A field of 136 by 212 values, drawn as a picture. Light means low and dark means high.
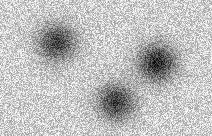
No single row or column stands out from its neighbours. There is no overall slope. There are no regular stripes. Neither half mirrors the other. Three bumps rise from the field.
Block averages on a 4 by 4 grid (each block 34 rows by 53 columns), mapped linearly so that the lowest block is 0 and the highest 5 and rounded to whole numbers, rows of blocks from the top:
1100
2433
0151
0130
